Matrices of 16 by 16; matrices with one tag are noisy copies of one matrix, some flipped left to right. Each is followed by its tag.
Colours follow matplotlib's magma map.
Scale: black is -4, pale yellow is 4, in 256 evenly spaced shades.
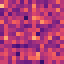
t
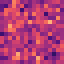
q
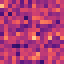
t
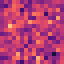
q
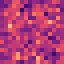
q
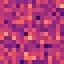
t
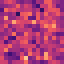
q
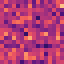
t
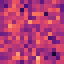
q
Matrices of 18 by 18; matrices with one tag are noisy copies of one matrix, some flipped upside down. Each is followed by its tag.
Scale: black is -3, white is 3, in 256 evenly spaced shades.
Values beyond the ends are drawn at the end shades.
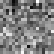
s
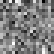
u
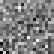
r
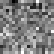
s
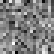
u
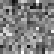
s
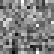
s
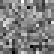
s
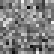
s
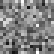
s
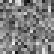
u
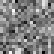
u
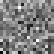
r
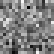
s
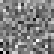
r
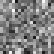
u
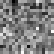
s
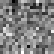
s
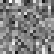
u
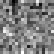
s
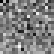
r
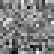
s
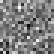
r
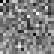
r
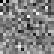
r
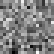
s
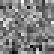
s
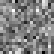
u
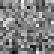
s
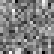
u
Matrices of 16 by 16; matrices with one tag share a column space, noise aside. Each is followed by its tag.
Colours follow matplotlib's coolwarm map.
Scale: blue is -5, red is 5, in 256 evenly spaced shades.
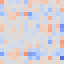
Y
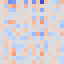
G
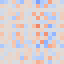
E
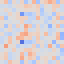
E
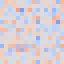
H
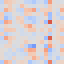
H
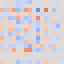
H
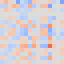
G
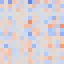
G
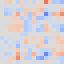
Y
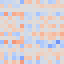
E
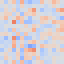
H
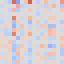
G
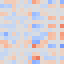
E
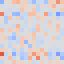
Y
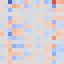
G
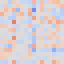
H
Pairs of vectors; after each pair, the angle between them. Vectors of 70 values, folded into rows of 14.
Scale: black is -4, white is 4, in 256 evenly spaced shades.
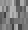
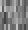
partly aligned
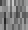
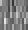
nearly opposite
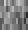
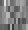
partly aligned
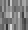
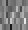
partly opposed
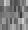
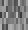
partly aligned
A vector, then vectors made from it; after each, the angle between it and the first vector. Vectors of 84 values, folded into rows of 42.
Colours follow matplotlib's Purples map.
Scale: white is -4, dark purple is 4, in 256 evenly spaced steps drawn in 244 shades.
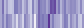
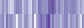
nearly parallel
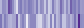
partly opposed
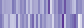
orthogonal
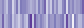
orthogonal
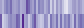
partly opposed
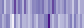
partly aligned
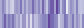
partly aligned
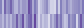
nearly opposite
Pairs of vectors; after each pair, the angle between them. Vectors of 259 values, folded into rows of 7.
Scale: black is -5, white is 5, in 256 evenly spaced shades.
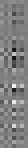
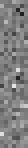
partly aligned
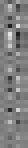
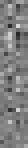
nearly parallel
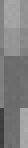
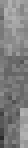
nearly parallel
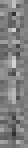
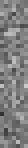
partly aligned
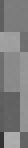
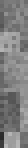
nearly parallel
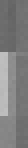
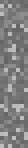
orthogonal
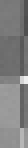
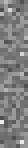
orthogonal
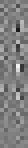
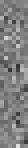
partly opposed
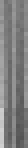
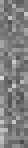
partly aligned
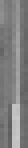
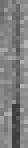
nearly opposite
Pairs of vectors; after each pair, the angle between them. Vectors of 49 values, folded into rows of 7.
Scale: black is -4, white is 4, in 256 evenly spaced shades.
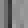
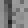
nearly parallel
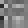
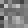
nearly parallel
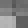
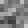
partly opposed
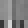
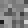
partly aligned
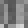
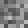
partly aligned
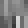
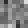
partly opposed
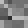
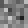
partly opposed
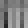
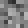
partly aligned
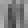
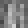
nearly opposite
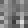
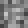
partly opposed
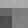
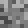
partly aligned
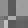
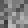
partly opposed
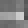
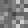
orthogonal
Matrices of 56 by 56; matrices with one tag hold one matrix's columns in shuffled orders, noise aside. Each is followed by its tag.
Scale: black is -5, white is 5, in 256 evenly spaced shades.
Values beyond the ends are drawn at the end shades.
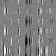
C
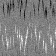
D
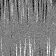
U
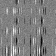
C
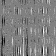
C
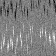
D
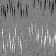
D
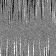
U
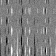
C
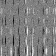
C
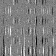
C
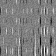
C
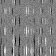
C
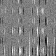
C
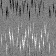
D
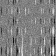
C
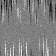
U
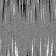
U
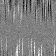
U
